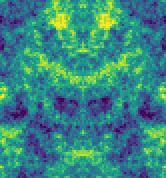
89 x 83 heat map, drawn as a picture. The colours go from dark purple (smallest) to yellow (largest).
Ninth with the highest average: top middle. Mirror symmetry: left to right. Grain: blotchy. Histogram: bell-shaped.
